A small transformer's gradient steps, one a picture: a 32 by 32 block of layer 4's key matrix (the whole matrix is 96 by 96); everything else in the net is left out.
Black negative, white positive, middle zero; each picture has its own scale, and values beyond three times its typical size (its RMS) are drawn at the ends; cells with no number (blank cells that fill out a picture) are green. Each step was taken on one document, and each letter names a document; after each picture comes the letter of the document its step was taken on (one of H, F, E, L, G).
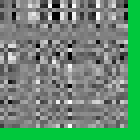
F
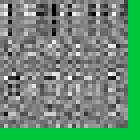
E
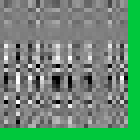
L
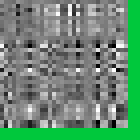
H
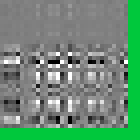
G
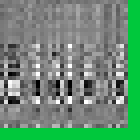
F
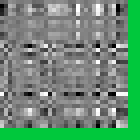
H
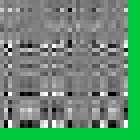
H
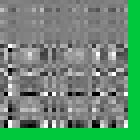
H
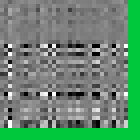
H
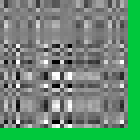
G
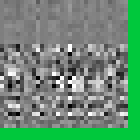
E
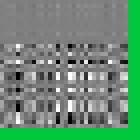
G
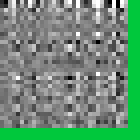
E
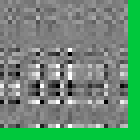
F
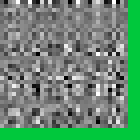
E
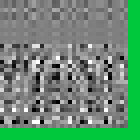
L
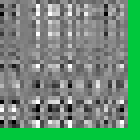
F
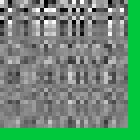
L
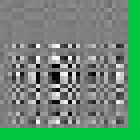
L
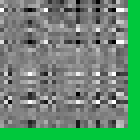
H
